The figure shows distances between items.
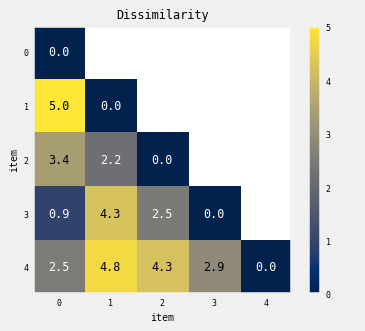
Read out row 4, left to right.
2.5 4.8 4.3 2.9 0.0
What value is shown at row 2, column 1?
2.2
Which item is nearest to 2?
1
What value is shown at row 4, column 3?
2.9
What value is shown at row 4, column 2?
4.3
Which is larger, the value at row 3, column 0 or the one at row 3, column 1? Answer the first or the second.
the second
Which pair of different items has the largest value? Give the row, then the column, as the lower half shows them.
1, 0
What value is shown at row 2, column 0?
3.4
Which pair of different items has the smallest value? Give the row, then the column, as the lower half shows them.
3, 0
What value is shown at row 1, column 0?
5.0
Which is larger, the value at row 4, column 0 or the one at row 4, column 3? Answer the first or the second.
the second
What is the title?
Dissimilarity
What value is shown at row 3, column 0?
0.9
